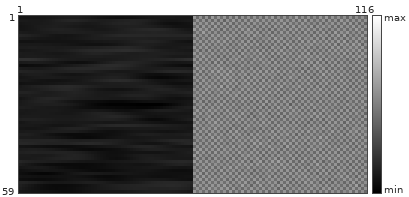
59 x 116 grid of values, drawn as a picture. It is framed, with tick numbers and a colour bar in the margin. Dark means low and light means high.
The table splits into one row of 2 panels. Panel 1,1: very low, streaked across, faint in contrast. Panel 1,2: middling, checkered.
